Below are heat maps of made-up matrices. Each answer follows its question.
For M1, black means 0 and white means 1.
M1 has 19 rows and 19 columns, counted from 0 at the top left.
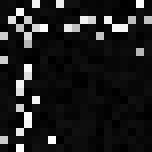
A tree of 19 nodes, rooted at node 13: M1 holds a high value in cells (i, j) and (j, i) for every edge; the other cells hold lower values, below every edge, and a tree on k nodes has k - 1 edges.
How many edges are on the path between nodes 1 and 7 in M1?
5
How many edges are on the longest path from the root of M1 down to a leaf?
6
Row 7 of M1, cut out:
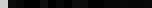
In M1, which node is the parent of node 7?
0
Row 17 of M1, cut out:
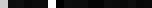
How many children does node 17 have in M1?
1
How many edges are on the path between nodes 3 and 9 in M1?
1
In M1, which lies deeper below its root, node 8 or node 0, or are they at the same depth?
node 0
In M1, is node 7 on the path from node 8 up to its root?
no
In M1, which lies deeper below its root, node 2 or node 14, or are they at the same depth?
node 14
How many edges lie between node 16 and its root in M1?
2
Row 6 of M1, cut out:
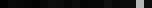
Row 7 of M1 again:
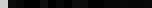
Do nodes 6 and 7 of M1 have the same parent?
no
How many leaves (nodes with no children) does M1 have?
13
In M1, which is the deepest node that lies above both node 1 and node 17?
2
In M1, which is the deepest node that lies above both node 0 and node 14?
3
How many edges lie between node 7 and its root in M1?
5
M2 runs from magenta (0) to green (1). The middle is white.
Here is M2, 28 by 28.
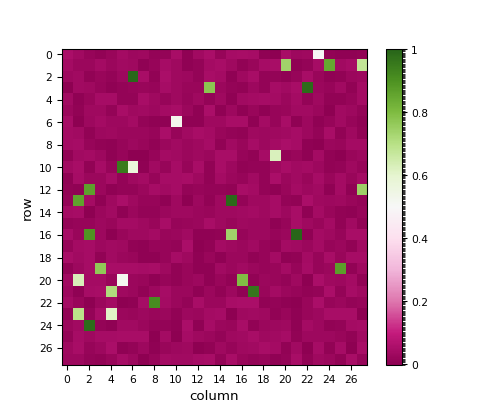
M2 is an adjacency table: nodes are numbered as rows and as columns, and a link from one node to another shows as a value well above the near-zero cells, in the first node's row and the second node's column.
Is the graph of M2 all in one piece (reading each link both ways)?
no
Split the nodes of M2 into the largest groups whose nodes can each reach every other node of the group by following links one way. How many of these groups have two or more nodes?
2
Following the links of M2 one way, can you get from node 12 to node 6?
yes
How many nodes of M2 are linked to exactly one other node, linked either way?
5
